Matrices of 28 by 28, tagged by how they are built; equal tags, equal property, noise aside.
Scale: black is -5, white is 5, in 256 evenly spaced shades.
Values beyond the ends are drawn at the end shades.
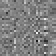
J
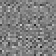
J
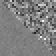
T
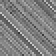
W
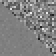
T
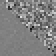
T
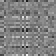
J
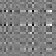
J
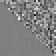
T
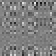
J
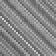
W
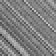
W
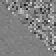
T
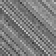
W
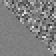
T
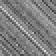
W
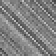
W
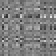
J
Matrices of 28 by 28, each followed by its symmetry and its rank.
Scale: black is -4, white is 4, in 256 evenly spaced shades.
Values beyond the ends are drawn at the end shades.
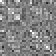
symmetric, rank five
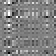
neither, rank two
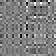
neither, rank three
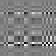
neither, rank one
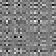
neither, rank three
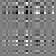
neither, rank one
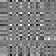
neither, rank two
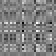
neither, rank two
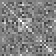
symmetric, rank five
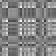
symmetric, rank two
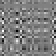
neither, rank two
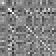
symmetric, rank five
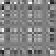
symmetric, rank two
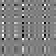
neither, rank one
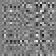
neither, rank three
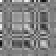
symmetric, rank two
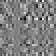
neither, rank three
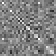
symmetric, rank five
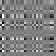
neither, rank one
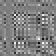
symmetric, rank two
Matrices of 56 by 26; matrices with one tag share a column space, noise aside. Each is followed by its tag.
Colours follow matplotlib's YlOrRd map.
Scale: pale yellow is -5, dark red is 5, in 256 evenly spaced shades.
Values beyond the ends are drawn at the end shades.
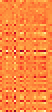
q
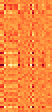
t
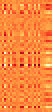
t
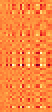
t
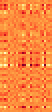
t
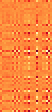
q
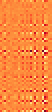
q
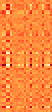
t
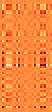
t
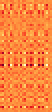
t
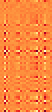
q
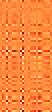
q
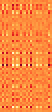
t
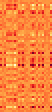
t
